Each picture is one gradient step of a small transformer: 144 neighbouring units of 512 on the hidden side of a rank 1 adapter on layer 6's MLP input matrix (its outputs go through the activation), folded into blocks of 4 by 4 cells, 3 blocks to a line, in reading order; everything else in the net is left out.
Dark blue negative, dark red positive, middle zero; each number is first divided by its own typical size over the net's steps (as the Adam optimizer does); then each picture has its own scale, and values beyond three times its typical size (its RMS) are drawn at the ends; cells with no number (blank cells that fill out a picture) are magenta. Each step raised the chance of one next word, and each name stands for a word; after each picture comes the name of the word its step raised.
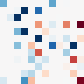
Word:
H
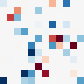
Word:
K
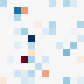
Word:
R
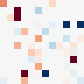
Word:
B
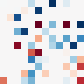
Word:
R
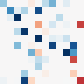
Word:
H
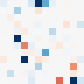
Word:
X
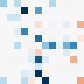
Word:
H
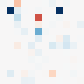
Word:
R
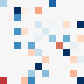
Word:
X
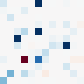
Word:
H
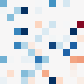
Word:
H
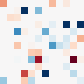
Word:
B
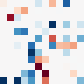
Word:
K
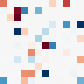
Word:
B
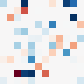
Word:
K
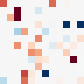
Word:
B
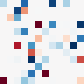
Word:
R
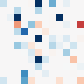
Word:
H
